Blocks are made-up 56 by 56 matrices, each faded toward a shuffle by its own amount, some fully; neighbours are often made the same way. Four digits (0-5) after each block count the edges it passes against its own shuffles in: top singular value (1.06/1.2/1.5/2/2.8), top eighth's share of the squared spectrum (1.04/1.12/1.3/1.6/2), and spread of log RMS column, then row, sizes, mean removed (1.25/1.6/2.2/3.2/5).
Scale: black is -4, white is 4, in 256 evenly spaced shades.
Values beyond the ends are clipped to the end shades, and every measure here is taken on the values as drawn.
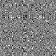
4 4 1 2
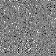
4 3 2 2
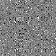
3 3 2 1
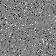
0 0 0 0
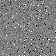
1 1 0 0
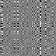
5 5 4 3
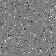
1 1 0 0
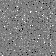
2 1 0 0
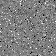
1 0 0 0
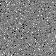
0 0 0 0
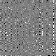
4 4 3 2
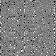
4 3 2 0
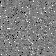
1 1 0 0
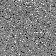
0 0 0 0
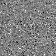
0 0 0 1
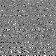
2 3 0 3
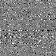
2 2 0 3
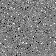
0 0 0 0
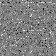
2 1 0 1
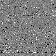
2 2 0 2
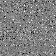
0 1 0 2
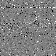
2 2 0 2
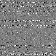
2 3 0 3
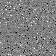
1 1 0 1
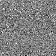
1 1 0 2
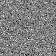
0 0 0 0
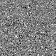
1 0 0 1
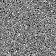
0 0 0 0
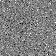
0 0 0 0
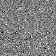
1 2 0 2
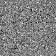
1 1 0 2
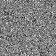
0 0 0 1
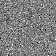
1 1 0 0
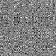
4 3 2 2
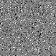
3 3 1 1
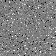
1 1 0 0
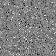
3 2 0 0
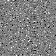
3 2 1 0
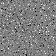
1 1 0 0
